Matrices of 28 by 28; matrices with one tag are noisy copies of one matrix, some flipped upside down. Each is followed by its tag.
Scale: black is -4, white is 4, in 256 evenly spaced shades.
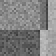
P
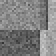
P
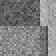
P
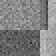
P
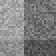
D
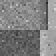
P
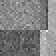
P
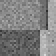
P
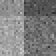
D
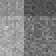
D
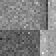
P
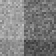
D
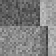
P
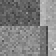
P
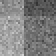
D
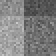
D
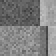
P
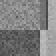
P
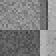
P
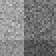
D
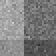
D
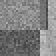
P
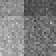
D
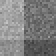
D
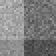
D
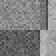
P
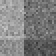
D
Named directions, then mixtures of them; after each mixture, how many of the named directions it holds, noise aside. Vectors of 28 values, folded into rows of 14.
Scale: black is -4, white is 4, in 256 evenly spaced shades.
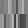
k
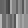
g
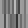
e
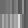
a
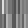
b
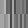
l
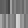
two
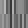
one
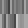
two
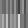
two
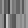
three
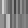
two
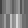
three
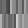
one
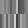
two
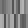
three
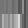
one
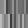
two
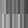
two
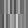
one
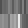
one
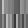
two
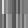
one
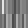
one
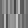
one
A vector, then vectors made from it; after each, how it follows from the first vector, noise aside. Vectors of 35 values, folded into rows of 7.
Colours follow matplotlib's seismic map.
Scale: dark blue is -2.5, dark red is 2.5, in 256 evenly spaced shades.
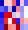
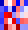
copied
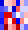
copied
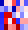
copied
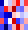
sign-scrambled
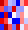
sign-scrambled
